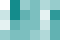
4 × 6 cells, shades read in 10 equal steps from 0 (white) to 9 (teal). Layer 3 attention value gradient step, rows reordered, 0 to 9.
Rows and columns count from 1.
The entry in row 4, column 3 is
5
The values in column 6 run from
4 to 8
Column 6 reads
4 8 6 6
